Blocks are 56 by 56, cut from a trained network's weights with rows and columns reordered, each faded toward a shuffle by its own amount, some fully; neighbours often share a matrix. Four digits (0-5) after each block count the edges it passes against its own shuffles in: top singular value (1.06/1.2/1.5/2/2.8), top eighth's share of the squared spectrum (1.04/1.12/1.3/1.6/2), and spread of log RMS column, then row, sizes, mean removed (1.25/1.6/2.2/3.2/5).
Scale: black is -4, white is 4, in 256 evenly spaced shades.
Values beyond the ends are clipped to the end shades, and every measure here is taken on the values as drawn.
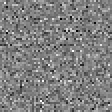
3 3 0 2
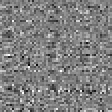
3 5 1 3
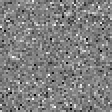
0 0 0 0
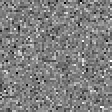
0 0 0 0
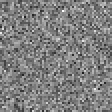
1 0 1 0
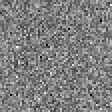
0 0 0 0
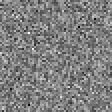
0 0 0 0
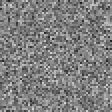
2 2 0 0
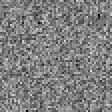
2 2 0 0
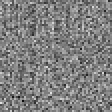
3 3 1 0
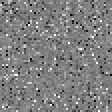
1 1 0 0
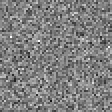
1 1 0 0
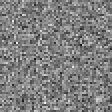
3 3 0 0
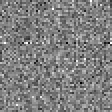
2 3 1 1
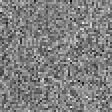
2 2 1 0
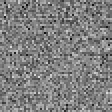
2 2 0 1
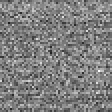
3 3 0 1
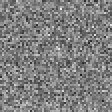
1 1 0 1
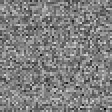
2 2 0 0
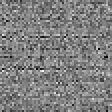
4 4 1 2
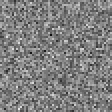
1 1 0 0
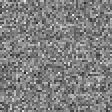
2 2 0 0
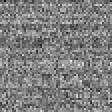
3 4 0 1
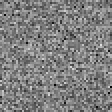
1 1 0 0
